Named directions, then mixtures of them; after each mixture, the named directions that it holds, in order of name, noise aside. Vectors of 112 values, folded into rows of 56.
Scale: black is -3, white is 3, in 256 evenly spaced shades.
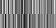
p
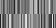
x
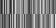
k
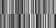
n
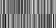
p, x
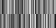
n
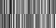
k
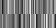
n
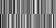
k, x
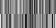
n, x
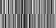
p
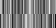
k, n, x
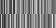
k, x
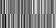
k, p, x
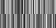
n, p, x
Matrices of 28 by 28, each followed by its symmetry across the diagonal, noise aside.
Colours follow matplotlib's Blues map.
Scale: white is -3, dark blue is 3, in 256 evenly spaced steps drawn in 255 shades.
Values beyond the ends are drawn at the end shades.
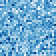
antisymmetric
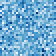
neither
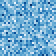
antisymmetric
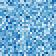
neither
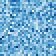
neither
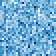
neither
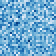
antisymmetric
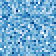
neither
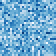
antisymmetric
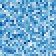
neither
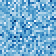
neither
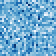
antisymmetric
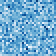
antisymmetric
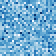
antisymmetric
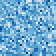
antisymmetric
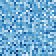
antisymmetric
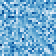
antisymmetric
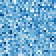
antisymmetric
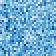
neither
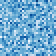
antisymmetric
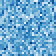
neither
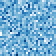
neither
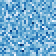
neither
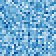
antisymmetric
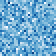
neither
